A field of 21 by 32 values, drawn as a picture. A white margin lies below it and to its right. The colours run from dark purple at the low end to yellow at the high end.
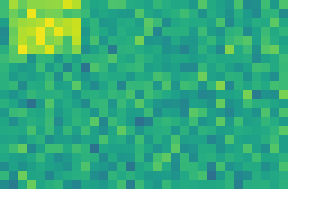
Neither half mirrors the other. There are no regular stripes. Overall the values sit about 60% of the way up the scale. In the top left lies a patch that is higher than the rest. The top left is the ninth with the highest average. No row or column stands out.
